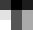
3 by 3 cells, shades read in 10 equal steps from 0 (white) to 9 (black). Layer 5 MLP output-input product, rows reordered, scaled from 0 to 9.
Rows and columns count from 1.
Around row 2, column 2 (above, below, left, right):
9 6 1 3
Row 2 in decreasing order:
6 3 1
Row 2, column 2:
6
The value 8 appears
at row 1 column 3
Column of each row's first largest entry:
2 2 2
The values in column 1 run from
0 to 7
